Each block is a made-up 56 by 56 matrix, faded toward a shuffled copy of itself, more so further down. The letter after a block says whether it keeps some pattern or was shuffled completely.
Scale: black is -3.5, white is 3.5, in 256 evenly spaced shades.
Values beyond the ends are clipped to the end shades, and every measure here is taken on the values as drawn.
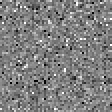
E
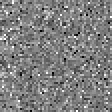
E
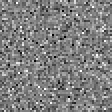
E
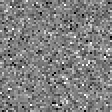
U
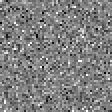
E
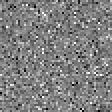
U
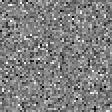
U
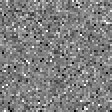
U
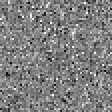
E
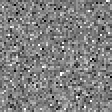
U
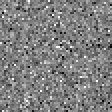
U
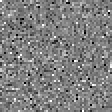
E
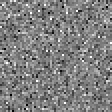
E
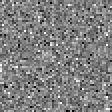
U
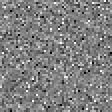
E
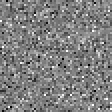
U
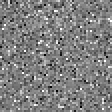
E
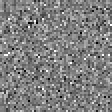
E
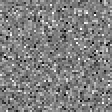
U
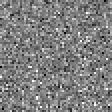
E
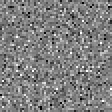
U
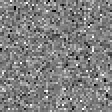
U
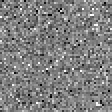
E
